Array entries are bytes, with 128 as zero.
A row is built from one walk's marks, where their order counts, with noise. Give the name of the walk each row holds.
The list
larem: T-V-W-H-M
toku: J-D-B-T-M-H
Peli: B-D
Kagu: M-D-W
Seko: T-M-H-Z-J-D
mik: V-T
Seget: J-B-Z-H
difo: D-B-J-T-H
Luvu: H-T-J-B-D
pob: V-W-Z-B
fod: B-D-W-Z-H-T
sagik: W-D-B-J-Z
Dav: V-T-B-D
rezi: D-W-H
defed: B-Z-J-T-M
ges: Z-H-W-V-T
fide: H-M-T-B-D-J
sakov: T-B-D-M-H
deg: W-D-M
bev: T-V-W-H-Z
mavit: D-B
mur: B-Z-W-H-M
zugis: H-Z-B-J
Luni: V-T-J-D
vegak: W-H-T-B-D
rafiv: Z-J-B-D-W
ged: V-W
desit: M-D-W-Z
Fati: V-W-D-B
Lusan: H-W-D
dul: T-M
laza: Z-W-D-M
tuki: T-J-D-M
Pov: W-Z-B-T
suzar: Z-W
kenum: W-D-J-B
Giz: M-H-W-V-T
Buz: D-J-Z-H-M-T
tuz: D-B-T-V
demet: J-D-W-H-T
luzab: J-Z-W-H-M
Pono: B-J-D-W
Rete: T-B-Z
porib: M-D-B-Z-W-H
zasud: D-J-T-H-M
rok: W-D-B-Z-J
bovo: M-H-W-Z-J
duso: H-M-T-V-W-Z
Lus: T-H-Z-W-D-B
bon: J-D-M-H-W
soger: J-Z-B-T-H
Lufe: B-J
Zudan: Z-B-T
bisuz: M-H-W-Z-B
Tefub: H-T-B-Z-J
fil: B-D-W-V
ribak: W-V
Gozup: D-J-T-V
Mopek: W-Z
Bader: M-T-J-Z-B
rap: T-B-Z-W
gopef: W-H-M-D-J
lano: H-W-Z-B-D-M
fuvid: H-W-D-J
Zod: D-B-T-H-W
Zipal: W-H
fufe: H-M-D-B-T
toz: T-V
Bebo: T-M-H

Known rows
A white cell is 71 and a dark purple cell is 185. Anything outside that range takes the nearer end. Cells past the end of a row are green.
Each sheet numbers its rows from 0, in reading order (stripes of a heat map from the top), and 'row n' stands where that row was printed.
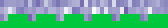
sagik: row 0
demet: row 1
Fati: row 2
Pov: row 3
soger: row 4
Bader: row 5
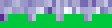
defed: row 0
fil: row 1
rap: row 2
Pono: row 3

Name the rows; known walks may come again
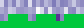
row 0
ges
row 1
Pov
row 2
fufe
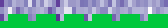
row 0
Peli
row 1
toz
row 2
desit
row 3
rezi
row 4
demet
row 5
bisuz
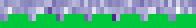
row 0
Bader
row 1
fil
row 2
Dav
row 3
fod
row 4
larem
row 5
rafiv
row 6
Rete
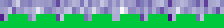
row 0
toku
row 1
sagik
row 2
Lusan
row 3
tuz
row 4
pob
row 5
Luni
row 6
lano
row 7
fuvid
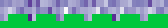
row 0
rok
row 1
gopef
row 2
mavit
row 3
Pono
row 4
mur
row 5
kenum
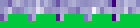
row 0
Luvu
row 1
duso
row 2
Seko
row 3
Lus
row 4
deg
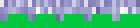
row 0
mik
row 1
Zudan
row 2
Giz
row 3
soger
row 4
rap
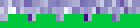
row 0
suzar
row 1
luzab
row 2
Fati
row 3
sakov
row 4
difo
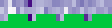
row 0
Mopek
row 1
laza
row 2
porib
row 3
defed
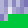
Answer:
bev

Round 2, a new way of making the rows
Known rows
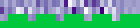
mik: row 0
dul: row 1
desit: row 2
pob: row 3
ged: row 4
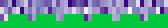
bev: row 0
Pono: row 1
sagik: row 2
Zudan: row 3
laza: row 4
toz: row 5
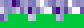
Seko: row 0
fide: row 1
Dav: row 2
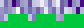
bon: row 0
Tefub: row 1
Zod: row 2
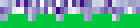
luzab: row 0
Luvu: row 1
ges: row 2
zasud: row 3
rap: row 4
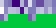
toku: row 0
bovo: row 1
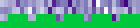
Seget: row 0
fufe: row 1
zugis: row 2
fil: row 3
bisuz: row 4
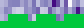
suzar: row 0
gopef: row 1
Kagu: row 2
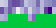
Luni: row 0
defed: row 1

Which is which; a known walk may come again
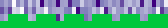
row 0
vegak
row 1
Lus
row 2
toz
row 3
Lusan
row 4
Mopek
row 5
deg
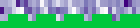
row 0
Buz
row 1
Rete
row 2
rap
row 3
sakov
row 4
Seko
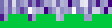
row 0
rezi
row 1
Pov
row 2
laza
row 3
Zod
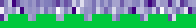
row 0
tuz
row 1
Lufe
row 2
pob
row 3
Zipal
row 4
defed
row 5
lano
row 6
larem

